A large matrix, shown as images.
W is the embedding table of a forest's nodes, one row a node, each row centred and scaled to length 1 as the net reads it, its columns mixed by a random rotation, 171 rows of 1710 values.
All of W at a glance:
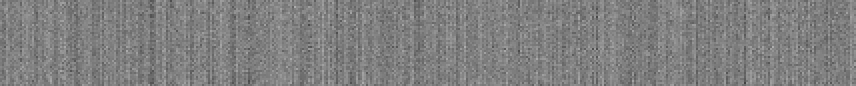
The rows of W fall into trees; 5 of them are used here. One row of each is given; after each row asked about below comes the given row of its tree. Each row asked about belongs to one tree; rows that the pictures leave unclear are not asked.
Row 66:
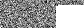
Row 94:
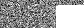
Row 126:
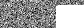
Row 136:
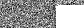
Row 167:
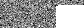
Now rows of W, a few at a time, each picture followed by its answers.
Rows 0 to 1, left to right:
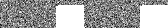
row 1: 66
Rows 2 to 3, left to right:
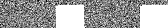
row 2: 94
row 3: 66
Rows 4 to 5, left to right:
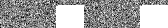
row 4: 167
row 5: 94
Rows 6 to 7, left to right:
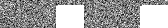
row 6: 94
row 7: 167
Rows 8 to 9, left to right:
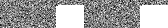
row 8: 167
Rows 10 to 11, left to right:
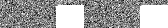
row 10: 136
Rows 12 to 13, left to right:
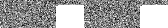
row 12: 66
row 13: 66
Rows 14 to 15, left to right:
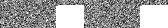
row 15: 167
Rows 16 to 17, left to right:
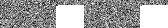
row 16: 167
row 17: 126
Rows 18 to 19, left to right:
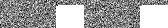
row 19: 136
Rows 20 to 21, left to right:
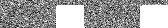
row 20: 94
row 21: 66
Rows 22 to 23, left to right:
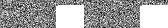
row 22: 136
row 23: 126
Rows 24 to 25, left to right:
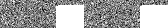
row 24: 126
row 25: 126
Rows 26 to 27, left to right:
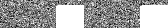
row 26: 94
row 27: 126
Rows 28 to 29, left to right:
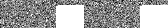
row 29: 94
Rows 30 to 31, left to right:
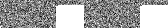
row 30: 66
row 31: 167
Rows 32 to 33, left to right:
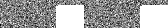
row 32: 167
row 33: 167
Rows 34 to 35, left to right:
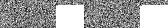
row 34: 126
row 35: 167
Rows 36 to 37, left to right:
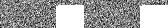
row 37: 136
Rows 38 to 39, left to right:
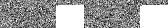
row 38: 126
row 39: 167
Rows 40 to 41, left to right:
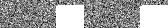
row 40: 94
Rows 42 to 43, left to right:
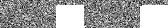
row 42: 94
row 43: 66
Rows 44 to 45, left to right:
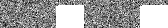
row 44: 94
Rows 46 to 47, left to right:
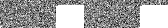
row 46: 66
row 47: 167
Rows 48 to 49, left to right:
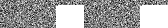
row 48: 94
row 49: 94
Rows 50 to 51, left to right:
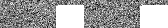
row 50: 94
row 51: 136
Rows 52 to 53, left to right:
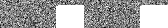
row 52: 167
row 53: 126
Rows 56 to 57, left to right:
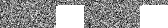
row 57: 94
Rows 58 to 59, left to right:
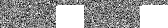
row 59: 94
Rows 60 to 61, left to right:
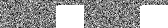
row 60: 126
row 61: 167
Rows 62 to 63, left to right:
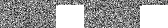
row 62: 126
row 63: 136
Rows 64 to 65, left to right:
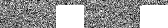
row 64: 94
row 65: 136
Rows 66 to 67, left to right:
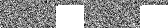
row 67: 167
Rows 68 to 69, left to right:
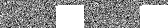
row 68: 136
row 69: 94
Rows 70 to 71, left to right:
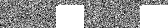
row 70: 167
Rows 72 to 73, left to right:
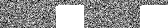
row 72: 94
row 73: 136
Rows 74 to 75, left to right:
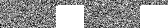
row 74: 167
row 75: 94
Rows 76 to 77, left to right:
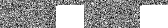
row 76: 136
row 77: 126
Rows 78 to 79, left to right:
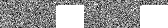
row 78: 126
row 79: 94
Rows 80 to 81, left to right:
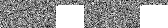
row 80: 66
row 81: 126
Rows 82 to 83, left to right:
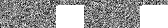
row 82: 167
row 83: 94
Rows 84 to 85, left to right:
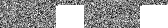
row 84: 167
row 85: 126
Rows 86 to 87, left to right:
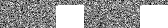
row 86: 94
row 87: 94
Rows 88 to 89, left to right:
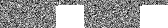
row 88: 94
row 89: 66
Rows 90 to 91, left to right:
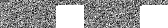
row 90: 126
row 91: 167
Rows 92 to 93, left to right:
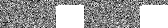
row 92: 94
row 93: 94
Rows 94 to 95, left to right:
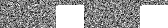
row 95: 167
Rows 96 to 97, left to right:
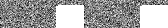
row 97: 167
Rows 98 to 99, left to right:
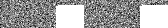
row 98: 167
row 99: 136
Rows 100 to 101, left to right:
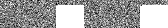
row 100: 94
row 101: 66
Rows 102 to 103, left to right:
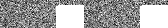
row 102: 94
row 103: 94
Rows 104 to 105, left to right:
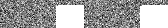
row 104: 94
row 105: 167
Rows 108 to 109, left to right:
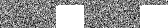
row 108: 167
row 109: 136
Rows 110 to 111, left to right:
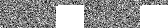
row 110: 66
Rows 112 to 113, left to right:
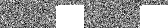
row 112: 126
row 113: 167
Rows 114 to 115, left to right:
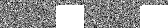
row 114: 126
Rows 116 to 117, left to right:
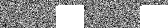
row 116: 94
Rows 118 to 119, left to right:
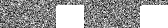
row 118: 94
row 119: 167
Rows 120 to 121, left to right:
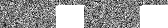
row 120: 94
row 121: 94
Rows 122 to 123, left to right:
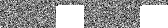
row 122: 66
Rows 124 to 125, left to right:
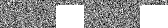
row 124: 126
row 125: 136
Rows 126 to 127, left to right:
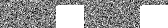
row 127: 167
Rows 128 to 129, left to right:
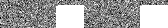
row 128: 167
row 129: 94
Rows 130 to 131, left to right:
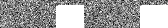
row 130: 126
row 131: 94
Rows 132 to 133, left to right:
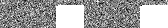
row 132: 136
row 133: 126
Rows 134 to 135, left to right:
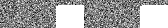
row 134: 94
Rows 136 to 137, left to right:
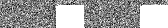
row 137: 66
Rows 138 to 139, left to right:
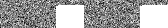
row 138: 167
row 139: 126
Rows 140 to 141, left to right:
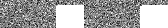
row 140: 94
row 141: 167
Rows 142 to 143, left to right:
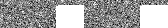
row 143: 94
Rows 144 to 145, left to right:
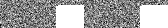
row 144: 167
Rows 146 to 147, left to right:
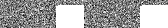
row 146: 136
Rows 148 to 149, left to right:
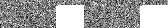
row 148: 167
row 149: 94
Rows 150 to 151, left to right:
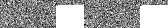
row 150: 126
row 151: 167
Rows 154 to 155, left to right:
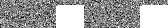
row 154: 167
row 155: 94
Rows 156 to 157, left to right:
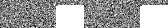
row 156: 167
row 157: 167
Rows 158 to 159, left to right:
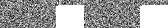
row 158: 94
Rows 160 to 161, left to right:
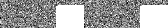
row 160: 167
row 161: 167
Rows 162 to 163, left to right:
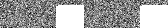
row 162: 66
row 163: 167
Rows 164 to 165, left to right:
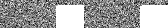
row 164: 94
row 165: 167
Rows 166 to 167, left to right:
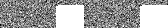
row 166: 167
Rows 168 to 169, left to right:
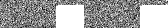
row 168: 126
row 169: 136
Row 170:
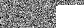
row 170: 167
